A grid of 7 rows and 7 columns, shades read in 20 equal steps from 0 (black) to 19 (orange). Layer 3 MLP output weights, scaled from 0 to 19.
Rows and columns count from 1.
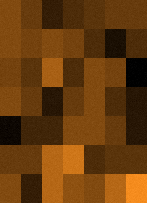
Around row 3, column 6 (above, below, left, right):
2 6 10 0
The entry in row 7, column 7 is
19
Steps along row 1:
down down up up up same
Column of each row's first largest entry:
1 1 3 1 4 4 7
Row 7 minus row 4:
0 -4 11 3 0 8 16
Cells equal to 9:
4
